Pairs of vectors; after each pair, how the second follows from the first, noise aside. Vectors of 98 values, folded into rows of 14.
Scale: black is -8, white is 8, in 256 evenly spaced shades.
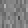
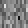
scaled up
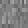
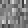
scaled up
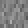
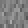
copied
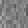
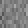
negated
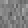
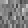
scaled up
